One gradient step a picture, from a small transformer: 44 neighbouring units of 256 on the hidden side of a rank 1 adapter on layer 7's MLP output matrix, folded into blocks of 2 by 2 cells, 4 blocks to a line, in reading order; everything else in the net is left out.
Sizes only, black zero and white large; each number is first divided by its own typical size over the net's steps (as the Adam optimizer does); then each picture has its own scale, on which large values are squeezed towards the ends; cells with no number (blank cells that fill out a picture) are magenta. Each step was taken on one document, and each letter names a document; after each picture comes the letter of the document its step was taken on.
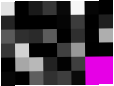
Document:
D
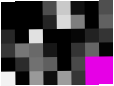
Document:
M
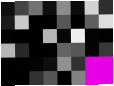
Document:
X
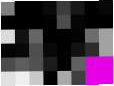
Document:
M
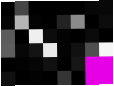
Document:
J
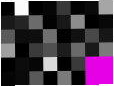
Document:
J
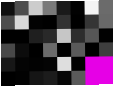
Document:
X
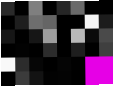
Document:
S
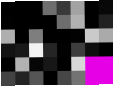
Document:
M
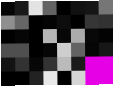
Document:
X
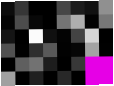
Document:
J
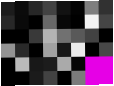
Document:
X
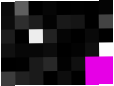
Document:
J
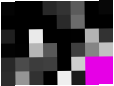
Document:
M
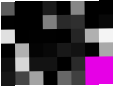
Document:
M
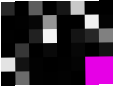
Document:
S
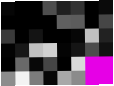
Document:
M
